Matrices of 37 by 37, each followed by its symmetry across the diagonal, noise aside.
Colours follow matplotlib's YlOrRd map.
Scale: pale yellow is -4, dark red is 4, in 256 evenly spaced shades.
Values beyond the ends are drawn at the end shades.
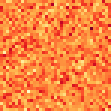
antisymmetric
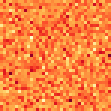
neither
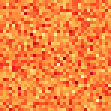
antisymmetric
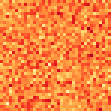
neither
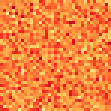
antisymmetric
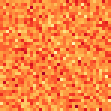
antisymmetric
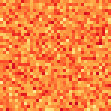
neither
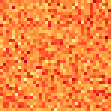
neither
